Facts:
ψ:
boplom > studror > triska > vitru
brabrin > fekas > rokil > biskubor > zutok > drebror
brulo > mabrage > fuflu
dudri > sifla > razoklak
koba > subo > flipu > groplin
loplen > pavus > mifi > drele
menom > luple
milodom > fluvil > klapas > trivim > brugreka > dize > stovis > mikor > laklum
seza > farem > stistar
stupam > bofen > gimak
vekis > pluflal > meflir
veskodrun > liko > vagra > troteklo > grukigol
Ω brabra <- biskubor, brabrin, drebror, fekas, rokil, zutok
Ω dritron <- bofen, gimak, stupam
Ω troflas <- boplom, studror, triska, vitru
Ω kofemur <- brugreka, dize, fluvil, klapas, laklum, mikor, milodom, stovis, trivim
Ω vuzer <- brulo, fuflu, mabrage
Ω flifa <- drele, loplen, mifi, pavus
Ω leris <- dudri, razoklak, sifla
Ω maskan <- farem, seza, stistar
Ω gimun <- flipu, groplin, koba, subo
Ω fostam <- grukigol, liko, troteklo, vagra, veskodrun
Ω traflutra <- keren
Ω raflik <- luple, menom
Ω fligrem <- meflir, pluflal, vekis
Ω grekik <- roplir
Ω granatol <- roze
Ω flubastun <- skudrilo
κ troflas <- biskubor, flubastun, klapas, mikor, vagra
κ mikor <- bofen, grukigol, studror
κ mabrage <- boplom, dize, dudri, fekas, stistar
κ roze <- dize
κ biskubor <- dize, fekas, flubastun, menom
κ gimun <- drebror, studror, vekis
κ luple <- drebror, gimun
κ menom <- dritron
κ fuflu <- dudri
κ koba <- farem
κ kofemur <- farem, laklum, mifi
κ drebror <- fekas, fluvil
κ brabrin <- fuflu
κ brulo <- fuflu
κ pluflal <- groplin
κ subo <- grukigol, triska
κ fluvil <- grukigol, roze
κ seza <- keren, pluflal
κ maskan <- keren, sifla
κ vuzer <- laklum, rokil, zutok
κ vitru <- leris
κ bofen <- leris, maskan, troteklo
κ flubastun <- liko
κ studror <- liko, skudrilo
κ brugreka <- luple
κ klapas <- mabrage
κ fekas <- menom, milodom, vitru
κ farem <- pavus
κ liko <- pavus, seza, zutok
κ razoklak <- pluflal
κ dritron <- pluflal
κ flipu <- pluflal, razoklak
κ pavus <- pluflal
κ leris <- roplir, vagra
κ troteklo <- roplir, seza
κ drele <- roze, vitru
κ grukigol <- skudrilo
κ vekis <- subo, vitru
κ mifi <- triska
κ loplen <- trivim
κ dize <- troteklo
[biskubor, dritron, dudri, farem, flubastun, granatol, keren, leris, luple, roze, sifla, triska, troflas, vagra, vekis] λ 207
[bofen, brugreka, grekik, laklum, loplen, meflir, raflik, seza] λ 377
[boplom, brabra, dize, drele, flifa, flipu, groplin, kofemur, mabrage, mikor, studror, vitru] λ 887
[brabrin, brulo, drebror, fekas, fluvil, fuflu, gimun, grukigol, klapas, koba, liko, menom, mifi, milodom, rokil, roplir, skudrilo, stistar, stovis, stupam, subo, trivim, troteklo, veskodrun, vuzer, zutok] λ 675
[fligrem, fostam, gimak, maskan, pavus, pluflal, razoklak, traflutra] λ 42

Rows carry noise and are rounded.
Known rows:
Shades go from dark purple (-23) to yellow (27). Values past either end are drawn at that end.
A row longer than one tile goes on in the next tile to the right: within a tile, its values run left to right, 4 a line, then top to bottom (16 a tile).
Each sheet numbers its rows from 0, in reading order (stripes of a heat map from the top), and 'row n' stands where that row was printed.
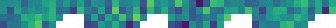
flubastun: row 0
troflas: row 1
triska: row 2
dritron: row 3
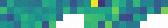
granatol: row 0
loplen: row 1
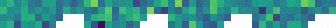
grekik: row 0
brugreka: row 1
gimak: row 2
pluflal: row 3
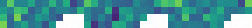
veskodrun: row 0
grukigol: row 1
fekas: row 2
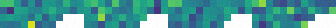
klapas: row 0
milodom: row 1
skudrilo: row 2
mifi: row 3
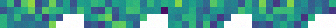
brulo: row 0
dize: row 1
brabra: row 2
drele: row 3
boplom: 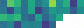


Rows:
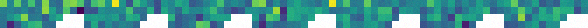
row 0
mikor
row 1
seza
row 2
vagra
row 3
drebror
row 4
bofen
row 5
studror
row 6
fluvil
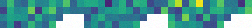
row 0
mabrage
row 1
pavus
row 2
brabrin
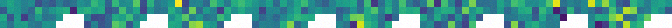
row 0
subo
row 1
leris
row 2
trivim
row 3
keren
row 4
kofemur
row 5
fuflu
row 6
razoklak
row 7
laklum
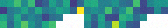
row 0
koba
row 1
troteklo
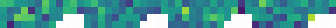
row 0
stovis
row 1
liko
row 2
luple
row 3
vitru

